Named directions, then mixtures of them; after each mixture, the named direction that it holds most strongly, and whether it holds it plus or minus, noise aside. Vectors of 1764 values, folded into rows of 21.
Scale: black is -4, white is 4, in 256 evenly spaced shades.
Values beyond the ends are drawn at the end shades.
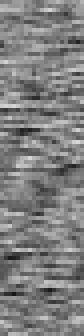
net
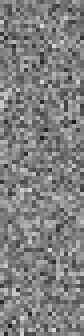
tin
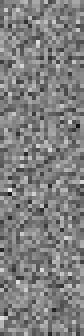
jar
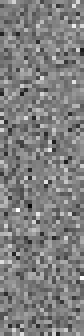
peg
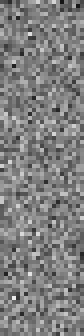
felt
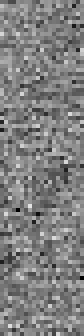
peg, minus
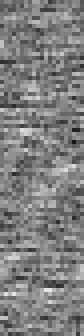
net, minus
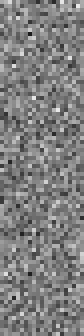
felt, minus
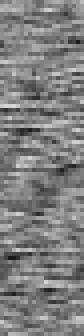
net, plus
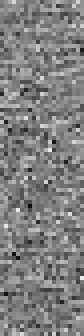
peg, plus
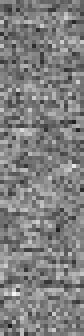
tin, plus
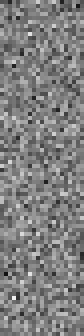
felt, plus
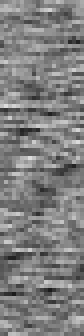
net, plus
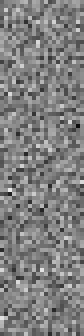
jar, plus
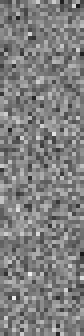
felt, plus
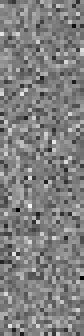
peg, minus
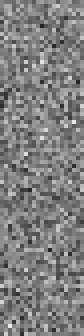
tin, minus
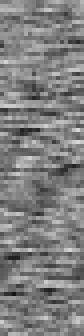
net, plus
